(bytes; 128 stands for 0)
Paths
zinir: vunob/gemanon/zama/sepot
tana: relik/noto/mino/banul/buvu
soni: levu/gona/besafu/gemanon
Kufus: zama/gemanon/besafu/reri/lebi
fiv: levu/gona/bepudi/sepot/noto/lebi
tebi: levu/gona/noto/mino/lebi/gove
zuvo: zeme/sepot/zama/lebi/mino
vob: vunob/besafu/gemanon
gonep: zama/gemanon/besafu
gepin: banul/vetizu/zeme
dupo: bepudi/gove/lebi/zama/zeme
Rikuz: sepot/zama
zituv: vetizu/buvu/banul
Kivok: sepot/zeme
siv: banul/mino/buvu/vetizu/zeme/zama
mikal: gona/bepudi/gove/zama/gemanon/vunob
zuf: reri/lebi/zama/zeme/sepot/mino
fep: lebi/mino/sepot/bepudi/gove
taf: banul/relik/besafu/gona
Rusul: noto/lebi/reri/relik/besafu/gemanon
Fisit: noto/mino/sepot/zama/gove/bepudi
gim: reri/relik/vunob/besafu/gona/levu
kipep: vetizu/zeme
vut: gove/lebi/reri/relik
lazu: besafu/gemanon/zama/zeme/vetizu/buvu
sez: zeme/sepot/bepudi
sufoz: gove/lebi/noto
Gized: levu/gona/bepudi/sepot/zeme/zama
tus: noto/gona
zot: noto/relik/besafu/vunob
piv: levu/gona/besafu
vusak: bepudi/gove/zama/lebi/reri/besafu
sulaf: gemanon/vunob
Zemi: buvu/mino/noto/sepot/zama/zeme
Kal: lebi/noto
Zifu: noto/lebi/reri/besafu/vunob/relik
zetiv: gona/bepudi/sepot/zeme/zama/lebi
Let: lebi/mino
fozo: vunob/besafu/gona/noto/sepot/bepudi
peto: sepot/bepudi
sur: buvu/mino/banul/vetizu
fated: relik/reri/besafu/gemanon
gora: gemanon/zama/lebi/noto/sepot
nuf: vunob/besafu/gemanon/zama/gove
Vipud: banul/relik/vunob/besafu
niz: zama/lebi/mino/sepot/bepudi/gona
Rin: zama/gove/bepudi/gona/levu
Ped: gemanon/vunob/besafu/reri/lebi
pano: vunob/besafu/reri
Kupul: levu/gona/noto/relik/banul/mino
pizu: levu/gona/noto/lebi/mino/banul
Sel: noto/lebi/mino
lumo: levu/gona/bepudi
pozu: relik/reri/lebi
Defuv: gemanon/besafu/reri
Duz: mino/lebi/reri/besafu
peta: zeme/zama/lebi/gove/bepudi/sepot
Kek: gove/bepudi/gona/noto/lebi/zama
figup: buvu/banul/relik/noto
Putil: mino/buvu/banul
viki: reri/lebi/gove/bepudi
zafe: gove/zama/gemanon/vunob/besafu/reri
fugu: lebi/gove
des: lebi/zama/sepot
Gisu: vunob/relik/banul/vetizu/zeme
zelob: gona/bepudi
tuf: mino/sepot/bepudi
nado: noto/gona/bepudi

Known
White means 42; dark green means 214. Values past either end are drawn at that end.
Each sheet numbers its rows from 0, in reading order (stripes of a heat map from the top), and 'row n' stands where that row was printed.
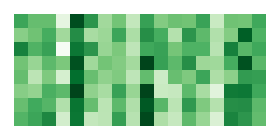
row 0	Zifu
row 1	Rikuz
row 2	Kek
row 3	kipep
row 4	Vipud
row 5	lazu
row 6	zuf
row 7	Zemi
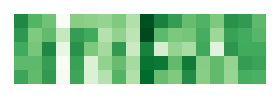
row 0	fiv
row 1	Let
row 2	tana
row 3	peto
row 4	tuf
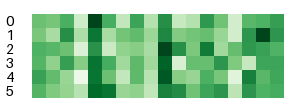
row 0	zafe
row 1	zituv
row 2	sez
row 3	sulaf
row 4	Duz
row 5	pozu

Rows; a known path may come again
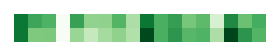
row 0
nado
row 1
lumo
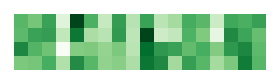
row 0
zafe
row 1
Zemi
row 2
fiv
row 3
des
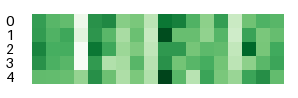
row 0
Kal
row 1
Sel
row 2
Kek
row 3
fozo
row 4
zuvo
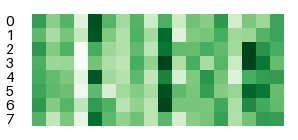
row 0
zot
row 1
vob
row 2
Rin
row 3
soni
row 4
pano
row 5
Gized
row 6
Let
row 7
Vipud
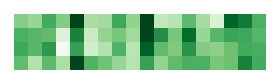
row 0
lazu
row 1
sez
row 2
tuf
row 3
Gisu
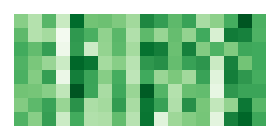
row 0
gepin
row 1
taf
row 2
peto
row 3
pozu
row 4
figup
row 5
Kufus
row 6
Rikuz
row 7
Putil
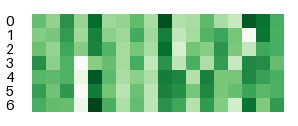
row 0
siv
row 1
zinir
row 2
sulaf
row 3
Kupul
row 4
peta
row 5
fep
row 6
vusak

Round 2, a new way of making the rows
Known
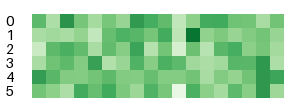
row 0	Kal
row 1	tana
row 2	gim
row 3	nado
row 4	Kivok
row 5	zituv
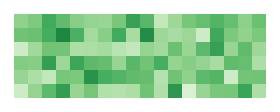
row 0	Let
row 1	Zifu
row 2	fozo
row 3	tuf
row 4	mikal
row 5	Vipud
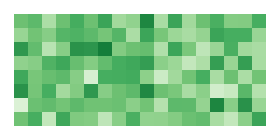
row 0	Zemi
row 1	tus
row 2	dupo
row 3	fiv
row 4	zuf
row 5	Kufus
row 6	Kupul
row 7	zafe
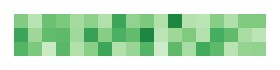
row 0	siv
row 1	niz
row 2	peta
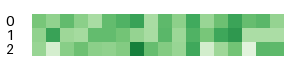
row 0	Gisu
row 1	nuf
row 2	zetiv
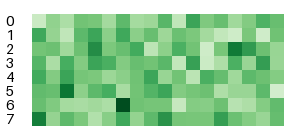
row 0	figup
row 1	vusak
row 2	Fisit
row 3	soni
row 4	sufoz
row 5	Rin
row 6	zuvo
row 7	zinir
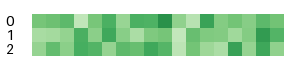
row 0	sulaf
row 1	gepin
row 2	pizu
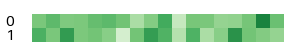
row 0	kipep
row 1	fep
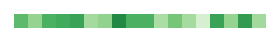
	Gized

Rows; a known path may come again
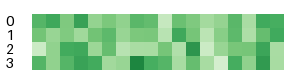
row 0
Rikuz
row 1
peto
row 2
Vipud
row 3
Gized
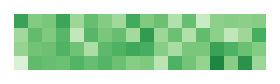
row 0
vut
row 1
pano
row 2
Sel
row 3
Kupul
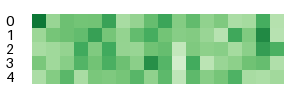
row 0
gonep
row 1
lumo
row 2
gepin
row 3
Putil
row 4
vob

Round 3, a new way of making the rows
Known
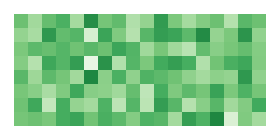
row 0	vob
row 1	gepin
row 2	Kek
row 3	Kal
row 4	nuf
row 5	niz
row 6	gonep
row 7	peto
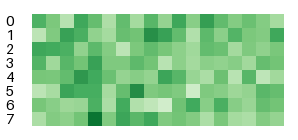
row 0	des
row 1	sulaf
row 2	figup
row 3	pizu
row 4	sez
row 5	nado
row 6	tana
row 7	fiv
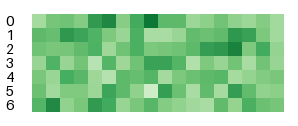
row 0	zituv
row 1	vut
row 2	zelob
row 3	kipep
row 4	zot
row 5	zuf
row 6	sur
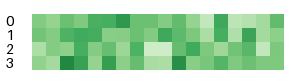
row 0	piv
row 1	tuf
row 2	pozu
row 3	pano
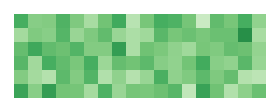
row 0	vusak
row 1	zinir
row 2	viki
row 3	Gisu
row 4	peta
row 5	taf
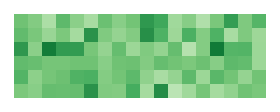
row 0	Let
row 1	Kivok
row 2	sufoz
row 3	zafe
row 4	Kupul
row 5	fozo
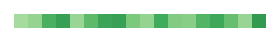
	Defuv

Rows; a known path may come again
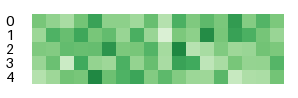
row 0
niz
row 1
Rusul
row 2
fozo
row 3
Kufus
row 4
lumo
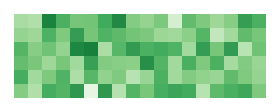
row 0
tus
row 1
Gized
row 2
Putil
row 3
Kivok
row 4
zuvo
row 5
Kal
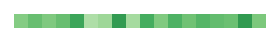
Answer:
mikal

